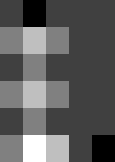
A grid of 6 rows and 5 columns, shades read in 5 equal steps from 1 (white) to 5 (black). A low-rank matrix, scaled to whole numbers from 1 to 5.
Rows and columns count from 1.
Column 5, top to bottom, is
4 4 4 4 4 5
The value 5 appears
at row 1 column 2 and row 6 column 5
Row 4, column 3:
3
